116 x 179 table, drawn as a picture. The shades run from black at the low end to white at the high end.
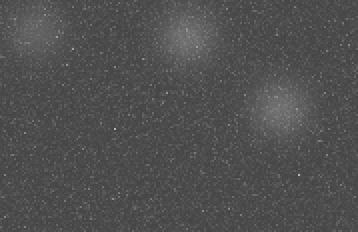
Bumps: three. Histogram: skewed, a long tail of high values. Odd rows or columns: none. Average level on the scale: 30%.
